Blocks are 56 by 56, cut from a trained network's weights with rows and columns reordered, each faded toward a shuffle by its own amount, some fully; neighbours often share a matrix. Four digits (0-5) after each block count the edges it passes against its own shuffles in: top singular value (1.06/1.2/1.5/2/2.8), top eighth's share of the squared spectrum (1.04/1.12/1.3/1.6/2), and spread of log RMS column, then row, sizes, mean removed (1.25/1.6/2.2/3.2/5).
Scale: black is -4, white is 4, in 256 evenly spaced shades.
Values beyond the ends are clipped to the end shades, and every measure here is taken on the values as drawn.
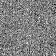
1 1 0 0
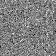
0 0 0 0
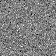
0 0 0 0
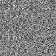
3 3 1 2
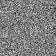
2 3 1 1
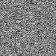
3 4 0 2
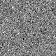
0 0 0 0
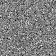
0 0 0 0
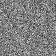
0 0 0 0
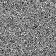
0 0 0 0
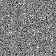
0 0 0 0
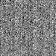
2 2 0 2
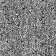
1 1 0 0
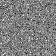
0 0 0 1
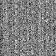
3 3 1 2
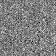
1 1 0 0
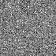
0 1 0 0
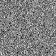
2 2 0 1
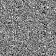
2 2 1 1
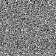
2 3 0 1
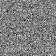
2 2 1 1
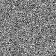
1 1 0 0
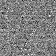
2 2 0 0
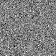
2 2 0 1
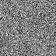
1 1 0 0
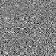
3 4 0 3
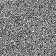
1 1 0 0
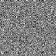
3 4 1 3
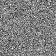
2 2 0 0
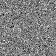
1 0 0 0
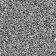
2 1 0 0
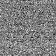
1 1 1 0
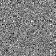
2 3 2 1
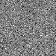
2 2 1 1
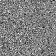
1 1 0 0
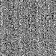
2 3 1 1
